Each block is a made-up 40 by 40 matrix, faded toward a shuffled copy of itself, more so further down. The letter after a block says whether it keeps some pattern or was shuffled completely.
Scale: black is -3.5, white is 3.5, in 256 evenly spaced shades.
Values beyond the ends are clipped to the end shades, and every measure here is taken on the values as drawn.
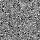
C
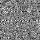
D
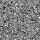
C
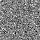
C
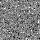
C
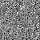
C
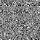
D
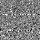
D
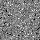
C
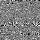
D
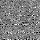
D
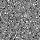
C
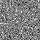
C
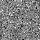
C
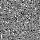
C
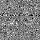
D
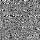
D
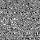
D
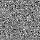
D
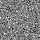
C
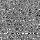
D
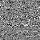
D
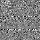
D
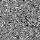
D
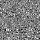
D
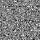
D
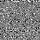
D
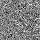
C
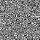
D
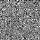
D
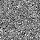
C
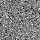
C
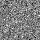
C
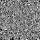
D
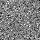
C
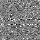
D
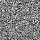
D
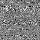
D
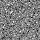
C
